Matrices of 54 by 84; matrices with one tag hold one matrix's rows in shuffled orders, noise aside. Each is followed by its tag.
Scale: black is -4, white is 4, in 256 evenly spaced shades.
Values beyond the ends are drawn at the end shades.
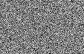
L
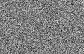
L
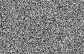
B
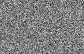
L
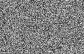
B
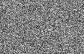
B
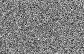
L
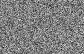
L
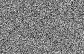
L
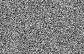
B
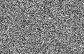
B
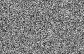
B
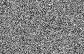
B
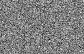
B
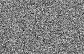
B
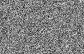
B
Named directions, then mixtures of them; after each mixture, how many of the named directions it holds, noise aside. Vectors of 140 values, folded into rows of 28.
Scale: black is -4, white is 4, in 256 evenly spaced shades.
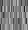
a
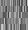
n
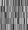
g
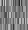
two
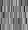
one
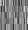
one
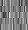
three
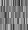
two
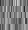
three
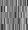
three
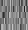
two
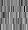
two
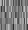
one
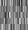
two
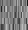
three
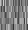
one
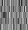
three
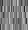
one
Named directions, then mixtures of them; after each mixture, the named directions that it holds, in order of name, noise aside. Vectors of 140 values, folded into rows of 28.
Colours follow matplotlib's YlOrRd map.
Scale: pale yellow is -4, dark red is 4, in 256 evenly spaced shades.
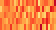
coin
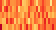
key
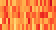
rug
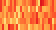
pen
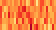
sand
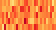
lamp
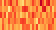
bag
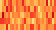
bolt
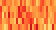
sand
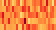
bag, bolt, lamp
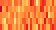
key, pen, sand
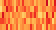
bolt, coin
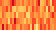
lamp, rug, sand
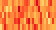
bolt, key, pen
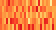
key, pen, rug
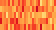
coin, pen, rug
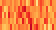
sand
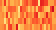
coin, lamp, pen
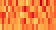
bag, bolt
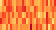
bolt, coin, sand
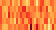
sand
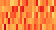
coin, lamp
